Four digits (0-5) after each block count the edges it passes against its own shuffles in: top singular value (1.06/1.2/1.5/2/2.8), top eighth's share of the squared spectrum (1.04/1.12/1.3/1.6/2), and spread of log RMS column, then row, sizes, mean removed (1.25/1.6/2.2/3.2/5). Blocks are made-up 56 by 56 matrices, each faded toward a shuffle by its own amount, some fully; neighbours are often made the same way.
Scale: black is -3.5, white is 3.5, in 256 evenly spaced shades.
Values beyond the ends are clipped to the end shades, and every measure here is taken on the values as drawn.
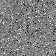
1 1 0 0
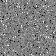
0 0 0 0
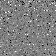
1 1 0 1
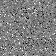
0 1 0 0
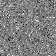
0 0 0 1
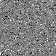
0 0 0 0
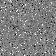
0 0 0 0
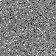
0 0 0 0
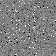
2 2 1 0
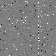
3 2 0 0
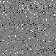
3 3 1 1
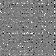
4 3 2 2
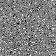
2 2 0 0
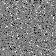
2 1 0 0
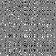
4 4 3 2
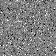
1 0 0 0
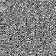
3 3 1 0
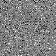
3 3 1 1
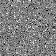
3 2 0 1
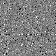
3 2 0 1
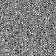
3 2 0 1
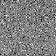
3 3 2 2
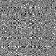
4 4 2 2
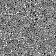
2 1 0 0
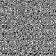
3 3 1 1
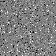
2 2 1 0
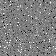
0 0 0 0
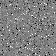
0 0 0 0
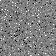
1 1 0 0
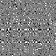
4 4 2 2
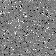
1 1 0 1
